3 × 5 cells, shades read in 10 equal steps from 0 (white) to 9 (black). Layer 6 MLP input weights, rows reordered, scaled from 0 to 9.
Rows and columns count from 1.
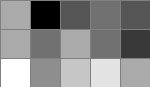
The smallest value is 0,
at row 3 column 1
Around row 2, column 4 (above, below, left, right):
5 1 3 7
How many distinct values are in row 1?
4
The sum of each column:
6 18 11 11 16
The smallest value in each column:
0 4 2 1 3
